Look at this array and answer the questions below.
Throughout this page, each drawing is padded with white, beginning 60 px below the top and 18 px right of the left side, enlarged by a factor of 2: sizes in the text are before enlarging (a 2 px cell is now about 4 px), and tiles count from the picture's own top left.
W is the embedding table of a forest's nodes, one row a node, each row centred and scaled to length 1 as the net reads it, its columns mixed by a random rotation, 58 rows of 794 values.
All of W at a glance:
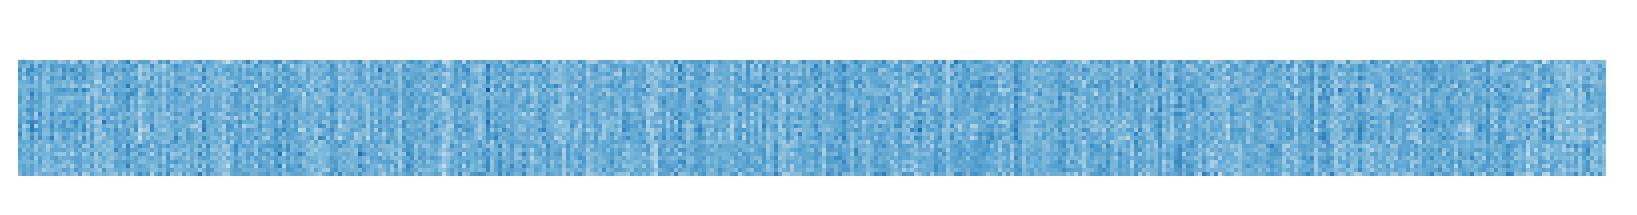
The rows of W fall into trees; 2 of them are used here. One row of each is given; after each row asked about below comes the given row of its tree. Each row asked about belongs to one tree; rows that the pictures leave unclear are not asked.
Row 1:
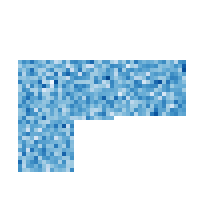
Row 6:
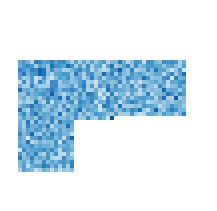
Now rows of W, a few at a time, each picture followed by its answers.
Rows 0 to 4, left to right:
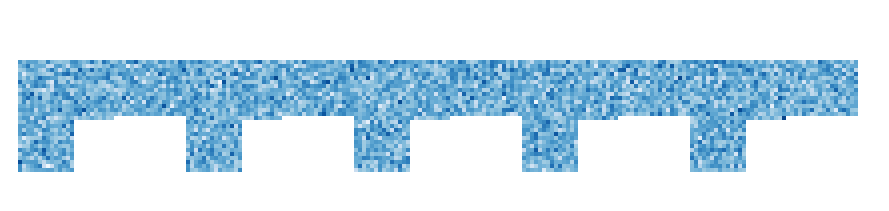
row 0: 1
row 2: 6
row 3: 6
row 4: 6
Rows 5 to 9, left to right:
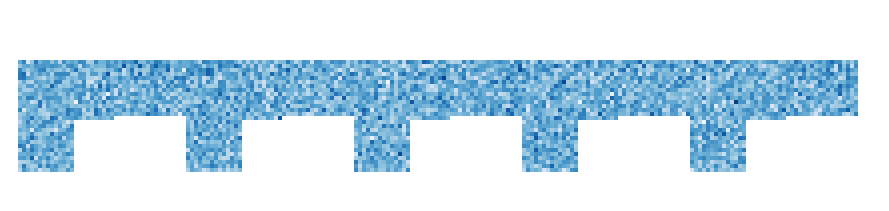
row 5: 6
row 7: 1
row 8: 6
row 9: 6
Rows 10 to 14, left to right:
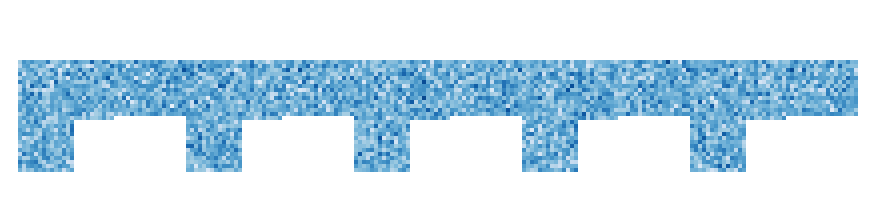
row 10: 1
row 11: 6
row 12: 1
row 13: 1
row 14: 6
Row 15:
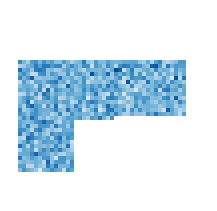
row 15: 6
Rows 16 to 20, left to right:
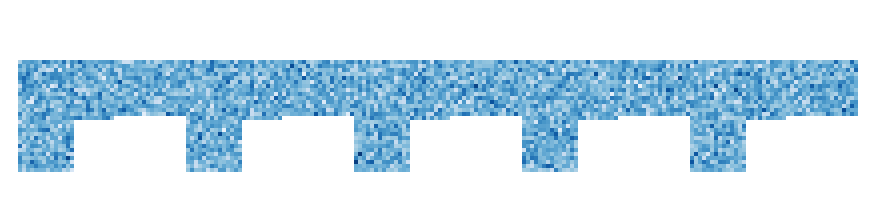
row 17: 6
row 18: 1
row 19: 6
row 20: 1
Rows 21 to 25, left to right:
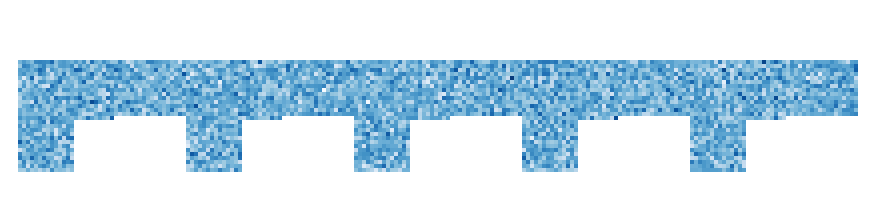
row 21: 6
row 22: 1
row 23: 6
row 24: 6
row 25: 1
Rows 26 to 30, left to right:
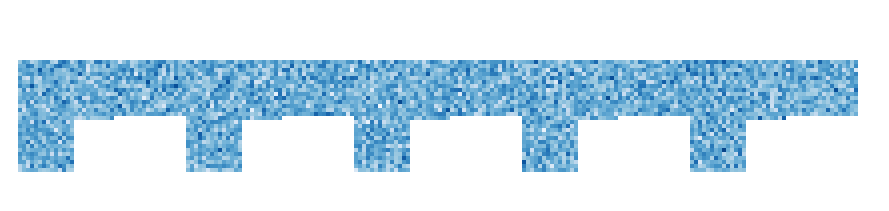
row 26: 6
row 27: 6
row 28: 6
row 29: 1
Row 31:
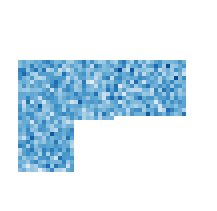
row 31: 6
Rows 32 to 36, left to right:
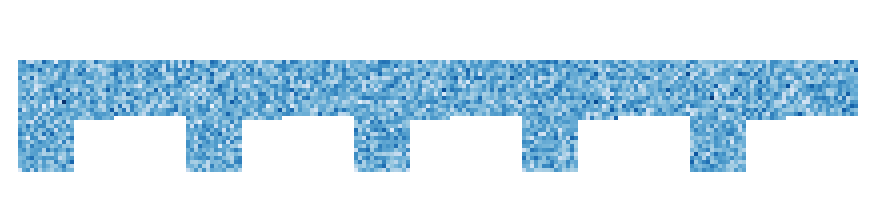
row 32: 6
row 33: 6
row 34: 6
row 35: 6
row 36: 1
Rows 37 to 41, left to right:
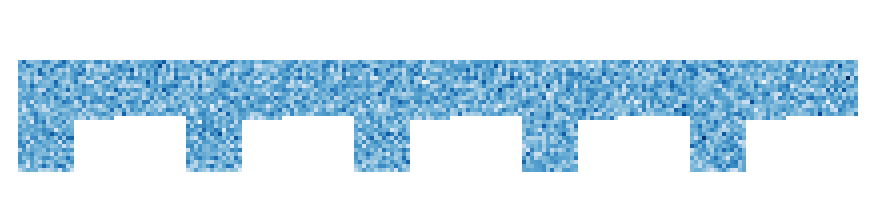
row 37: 6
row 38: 6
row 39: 6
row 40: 1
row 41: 6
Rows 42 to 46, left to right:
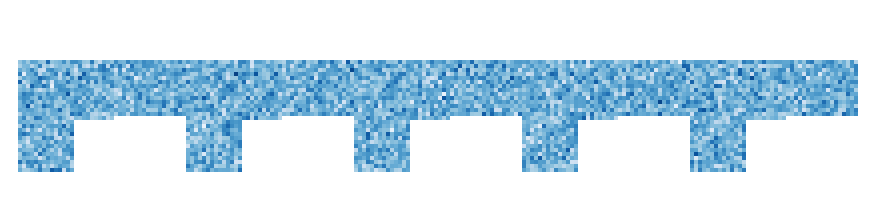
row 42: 1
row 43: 1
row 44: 6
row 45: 1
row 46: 1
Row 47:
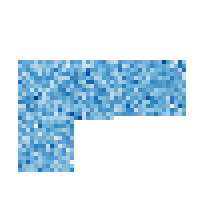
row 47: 1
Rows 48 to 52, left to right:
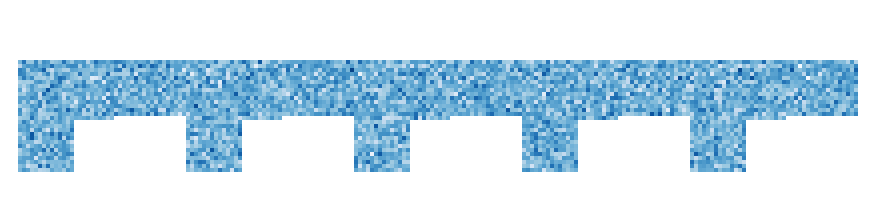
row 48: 6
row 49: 1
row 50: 1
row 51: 6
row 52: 1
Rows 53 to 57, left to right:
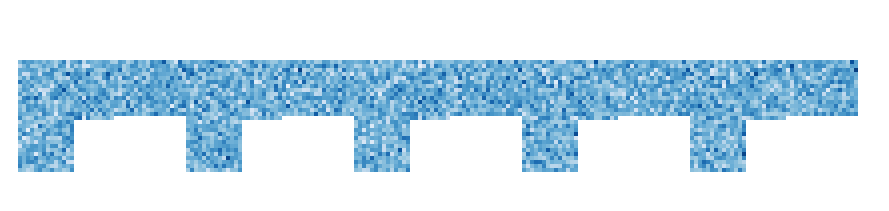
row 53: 1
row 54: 6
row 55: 1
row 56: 1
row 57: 1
